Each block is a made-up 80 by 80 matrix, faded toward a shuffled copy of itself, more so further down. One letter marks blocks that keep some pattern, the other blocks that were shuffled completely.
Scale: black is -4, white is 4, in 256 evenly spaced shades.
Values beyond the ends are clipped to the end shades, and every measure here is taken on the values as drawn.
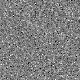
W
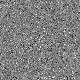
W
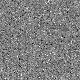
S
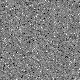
S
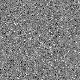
W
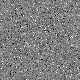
S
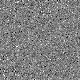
W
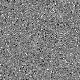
W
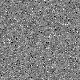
W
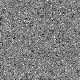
W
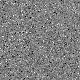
S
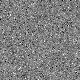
S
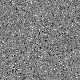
S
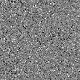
W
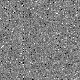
W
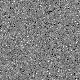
S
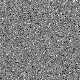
S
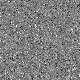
W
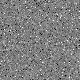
S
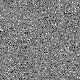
W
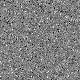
S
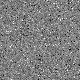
S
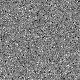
S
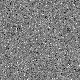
S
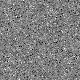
S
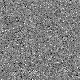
W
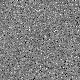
S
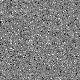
W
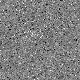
W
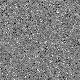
W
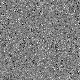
W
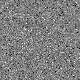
W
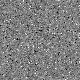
S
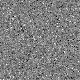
W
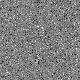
S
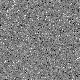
S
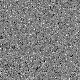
S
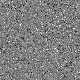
W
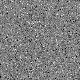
W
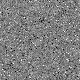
S
